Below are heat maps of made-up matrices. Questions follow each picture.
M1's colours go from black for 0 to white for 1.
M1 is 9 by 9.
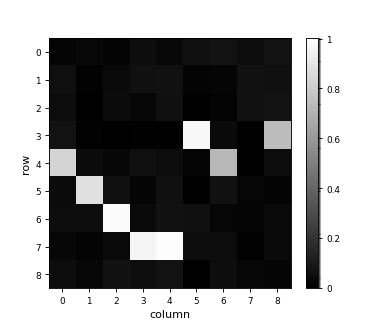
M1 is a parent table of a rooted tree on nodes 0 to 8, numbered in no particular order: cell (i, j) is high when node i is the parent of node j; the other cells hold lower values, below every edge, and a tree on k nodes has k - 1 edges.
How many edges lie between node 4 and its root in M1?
1
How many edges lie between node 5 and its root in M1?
2
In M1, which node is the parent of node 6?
4
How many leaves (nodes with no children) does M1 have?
4
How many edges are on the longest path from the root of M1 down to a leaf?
3
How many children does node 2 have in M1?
0
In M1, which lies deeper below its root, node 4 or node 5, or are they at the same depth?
node 5
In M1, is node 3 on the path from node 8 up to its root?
yes
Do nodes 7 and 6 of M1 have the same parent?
no
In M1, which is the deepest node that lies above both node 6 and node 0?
4
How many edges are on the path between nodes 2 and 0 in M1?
3
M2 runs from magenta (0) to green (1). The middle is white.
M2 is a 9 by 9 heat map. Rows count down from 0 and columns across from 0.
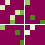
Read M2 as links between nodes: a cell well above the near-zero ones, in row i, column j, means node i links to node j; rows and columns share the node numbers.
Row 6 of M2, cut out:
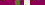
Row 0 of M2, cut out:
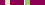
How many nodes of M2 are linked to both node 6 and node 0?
1
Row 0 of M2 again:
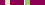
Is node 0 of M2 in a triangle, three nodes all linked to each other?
no
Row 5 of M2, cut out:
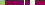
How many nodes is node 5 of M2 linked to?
2
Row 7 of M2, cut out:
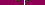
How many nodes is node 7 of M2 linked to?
0
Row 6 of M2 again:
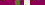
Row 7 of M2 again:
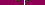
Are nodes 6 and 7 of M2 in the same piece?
no
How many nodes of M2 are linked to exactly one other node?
2
